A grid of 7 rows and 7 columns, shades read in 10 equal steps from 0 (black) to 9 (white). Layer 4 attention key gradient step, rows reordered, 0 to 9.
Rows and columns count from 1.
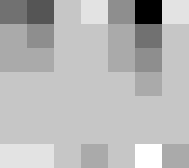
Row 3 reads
6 6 7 7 6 5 7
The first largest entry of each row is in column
4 3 3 1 1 1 6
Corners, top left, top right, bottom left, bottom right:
4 8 8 6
